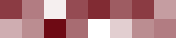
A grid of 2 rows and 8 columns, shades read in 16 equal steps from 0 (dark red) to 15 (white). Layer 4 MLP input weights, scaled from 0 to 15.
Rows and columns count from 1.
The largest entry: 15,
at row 2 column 5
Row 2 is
10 8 0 6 15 12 8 7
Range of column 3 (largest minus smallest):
14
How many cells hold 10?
1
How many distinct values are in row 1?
7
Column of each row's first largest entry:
3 5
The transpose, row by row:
3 10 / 7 8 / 14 0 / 4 6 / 2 15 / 5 12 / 3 8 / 9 7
